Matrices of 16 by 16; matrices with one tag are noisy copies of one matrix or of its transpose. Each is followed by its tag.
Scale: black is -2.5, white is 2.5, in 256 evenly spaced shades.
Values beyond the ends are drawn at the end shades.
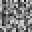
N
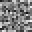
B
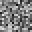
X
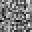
X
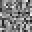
B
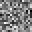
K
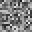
K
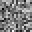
X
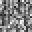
N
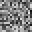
K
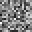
K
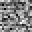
N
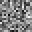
K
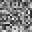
K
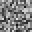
X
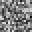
X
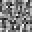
B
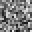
X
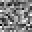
N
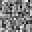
B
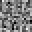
B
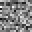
N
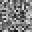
K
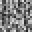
N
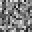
N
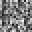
N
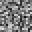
X
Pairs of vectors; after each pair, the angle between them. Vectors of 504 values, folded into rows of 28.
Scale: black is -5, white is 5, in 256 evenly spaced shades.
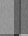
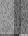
nearly parallel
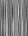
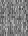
partly aligned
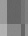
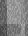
nearly opposite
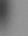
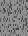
orthogonal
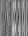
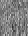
partly opposed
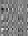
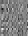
nearly parallel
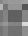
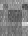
nearly parallel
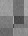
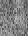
partly opposed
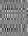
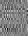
nearly parallel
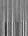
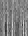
nearly parallel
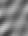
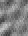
nearly parallel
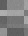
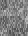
partly aligned
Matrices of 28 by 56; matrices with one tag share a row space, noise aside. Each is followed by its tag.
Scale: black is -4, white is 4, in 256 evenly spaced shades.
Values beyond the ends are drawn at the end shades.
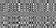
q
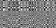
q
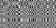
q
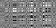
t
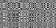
q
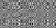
q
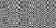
q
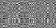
q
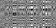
t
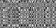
q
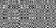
q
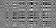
t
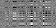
t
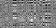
t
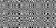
q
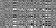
t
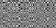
q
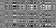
t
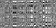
t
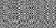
q
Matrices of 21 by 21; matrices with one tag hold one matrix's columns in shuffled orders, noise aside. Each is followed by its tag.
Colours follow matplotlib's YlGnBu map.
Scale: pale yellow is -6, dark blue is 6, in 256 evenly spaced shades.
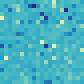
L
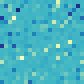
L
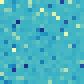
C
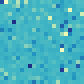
C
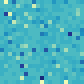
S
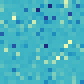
L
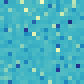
C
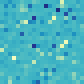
L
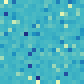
S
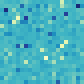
L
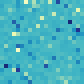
C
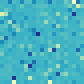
S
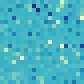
L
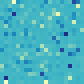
S
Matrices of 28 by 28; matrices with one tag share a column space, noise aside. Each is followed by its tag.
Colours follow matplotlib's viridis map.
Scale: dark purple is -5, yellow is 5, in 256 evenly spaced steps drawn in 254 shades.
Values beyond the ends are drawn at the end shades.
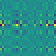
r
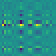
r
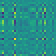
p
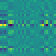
r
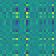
p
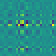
r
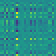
p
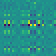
r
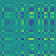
p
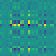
r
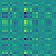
p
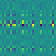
r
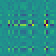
r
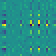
r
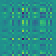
p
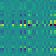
r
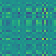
p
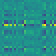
r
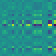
r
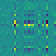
r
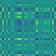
p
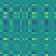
p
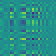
p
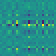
r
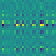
r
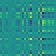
p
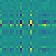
r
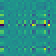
r
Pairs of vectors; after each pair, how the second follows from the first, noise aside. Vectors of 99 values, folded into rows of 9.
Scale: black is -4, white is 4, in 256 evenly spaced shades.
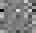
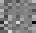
reversed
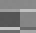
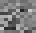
sign-scrambled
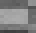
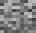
shuffled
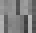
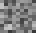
shuffled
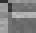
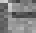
negated
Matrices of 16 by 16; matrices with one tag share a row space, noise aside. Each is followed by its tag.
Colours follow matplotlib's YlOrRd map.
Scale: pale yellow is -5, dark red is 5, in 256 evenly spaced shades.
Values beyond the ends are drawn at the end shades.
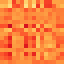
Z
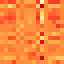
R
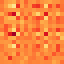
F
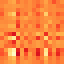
F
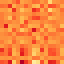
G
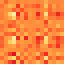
F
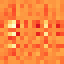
F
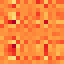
F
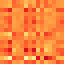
Z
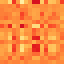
G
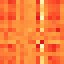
R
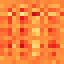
G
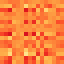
Z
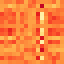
R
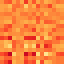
Z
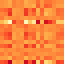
Z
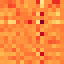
R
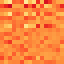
Z
